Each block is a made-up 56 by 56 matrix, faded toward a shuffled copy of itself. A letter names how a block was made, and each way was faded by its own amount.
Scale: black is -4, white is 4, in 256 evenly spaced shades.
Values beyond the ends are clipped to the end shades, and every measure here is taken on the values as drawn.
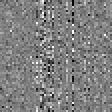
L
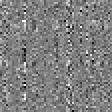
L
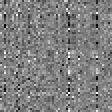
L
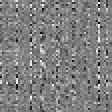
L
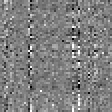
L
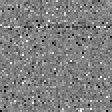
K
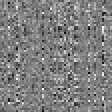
L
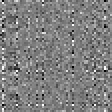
L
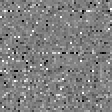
K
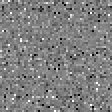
K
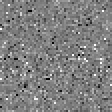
K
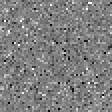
K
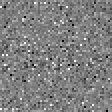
K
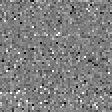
K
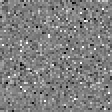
K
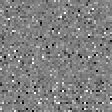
K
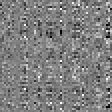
L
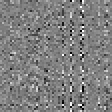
L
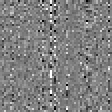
L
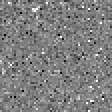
K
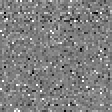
K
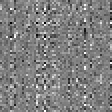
L
